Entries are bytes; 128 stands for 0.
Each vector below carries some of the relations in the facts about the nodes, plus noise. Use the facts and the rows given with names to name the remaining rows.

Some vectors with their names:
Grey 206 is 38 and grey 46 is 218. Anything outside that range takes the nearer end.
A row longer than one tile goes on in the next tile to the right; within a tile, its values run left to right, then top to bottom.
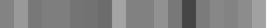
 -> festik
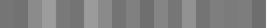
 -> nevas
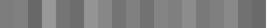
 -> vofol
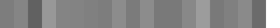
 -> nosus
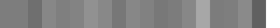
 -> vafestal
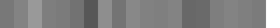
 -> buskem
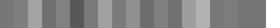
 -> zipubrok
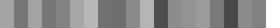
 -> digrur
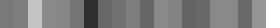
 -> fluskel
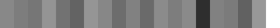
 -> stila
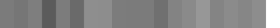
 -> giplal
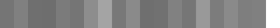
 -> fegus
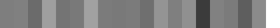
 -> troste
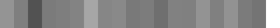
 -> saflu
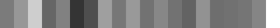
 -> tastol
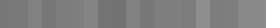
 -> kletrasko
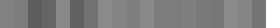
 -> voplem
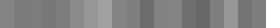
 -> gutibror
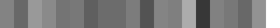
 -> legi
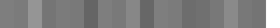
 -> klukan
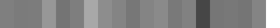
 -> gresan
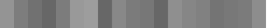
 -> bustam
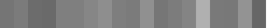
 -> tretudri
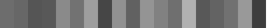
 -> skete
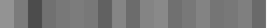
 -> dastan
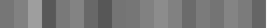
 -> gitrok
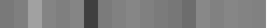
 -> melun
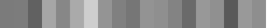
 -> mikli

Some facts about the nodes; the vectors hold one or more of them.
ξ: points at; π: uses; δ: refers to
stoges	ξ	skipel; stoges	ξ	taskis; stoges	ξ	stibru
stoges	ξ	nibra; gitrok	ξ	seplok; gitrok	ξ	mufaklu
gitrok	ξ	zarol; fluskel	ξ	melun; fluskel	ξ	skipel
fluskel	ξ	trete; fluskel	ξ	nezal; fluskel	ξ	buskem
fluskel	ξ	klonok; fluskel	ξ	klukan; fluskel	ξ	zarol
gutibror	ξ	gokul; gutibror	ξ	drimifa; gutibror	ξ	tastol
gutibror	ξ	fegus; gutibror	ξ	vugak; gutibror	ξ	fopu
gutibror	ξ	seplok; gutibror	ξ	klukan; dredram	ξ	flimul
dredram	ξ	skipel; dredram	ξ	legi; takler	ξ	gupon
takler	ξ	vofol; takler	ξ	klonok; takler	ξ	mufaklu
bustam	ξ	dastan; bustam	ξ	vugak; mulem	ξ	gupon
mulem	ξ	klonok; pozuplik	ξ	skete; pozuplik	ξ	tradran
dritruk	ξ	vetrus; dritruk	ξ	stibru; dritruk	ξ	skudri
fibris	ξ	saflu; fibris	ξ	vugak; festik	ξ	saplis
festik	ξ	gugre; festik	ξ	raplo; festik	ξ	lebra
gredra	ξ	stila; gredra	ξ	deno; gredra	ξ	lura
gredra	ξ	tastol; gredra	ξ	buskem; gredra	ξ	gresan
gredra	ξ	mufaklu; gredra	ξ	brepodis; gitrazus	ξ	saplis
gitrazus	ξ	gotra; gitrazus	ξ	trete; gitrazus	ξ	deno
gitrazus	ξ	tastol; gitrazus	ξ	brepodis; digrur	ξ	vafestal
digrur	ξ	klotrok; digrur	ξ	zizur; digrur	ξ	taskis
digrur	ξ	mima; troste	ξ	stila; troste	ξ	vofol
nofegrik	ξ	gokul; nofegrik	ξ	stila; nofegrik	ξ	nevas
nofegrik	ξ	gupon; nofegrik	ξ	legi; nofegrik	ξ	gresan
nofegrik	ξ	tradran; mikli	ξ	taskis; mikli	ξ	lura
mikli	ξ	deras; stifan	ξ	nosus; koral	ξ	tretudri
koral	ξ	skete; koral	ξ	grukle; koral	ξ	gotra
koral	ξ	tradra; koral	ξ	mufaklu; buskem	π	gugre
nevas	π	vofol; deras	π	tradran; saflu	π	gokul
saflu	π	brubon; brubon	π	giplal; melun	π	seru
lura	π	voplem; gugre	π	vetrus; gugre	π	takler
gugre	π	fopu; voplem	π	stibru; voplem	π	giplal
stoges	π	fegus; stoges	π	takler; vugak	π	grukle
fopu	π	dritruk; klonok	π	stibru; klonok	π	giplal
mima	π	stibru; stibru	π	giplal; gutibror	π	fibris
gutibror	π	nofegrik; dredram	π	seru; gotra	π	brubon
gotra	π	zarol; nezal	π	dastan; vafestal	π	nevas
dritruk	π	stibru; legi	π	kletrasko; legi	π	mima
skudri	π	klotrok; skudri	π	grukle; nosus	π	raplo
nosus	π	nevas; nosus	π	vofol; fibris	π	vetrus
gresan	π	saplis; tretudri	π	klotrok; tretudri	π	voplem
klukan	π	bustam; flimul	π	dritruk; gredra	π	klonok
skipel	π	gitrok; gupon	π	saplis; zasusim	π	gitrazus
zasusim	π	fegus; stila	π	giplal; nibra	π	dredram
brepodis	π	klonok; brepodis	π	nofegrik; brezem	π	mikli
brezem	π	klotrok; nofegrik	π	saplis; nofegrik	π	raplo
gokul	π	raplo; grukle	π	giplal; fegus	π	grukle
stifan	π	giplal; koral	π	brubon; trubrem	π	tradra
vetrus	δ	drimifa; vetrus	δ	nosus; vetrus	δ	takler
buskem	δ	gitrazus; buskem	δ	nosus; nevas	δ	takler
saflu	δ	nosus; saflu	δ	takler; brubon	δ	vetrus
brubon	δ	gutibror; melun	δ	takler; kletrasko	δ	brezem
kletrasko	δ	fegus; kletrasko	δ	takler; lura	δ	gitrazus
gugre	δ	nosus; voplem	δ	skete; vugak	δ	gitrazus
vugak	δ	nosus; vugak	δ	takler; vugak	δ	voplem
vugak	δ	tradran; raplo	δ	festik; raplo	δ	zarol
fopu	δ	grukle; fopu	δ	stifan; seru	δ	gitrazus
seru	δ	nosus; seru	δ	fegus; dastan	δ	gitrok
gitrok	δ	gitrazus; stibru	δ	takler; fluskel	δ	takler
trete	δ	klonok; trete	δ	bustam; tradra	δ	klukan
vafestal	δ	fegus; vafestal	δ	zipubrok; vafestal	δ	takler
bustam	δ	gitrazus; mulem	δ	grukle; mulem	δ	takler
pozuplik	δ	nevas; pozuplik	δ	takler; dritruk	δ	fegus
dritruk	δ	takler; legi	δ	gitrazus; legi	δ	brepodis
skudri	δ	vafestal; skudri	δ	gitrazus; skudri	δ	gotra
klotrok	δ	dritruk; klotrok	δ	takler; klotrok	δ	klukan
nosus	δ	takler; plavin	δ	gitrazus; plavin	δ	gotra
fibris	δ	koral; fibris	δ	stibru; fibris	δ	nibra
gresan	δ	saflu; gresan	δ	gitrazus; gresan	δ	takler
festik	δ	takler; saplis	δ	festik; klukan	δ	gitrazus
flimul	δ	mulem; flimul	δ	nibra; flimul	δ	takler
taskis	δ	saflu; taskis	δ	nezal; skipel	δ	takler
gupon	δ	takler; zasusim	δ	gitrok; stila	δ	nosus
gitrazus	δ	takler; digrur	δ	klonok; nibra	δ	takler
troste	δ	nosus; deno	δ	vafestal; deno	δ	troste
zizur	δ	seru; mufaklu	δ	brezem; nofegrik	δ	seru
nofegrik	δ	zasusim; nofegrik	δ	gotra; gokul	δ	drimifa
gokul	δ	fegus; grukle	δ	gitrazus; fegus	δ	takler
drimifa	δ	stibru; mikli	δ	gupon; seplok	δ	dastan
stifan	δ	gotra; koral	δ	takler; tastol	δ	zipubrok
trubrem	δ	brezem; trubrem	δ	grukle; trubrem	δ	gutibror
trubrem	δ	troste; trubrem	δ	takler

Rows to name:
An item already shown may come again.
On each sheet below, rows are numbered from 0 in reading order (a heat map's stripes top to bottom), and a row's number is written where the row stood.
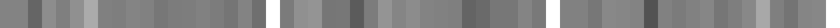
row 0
deras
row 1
deno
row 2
skudri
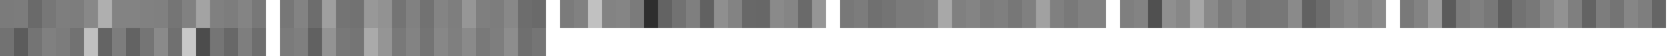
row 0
brezem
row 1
vofol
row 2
fluskel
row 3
brezem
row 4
fibris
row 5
gitrok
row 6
tradran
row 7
vofol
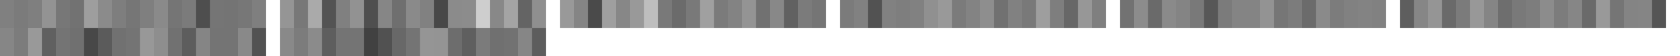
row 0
gresan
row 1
klonok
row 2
taskis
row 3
klotrok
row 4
gugre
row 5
mufaklu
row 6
seplok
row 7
seplok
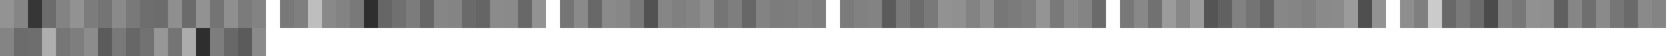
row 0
vugak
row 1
fluskel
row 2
gugre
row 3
gotra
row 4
mulem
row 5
trete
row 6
nofegrik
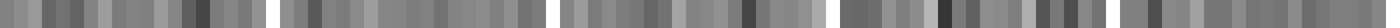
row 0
gredra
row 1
saflu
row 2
festik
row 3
pozuplik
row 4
fibris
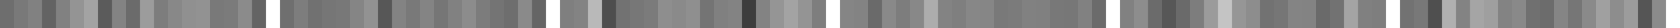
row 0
koral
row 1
tradra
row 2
zarol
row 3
deras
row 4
brepodis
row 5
gupon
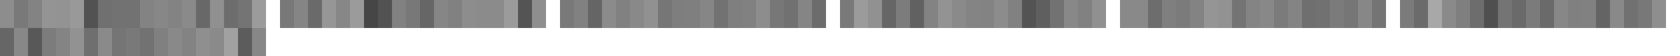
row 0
stoges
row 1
mulem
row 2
zizur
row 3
gitrazus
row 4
lura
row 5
flimul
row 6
takler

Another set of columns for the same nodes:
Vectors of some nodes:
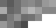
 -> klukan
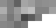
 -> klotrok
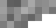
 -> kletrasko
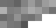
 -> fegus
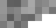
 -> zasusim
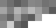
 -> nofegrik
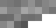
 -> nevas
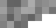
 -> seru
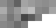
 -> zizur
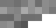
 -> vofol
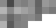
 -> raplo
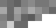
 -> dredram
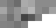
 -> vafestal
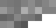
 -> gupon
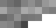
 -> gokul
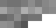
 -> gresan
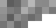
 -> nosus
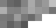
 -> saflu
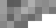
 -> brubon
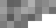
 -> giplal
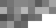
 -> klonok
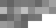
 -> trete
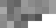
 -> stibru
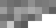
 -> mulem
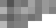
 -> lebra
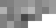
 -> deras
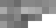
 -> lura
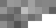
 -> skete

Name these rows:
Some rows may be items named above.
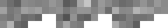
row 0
flimul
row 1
zipubrok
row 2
deno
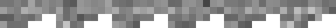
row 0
gotra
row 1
skudri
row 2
buskem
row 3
zarol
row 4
vofol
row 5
gredra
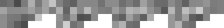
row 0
dastan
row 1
stoges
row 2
koral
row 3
mikli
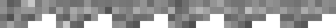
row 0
zipubrok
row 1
takler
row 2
vofol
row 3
klukan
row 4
mufaklu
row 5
vofol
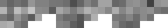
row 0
gitrazus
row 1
seplok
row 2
zarol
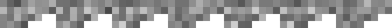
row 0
fibris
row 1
gutibror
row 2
fluskel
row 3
voplem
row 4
gitrok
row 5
gitrok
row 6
brezem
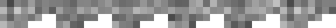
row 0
festik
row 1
legi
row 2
deno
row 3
tastol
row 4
vugak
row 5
festik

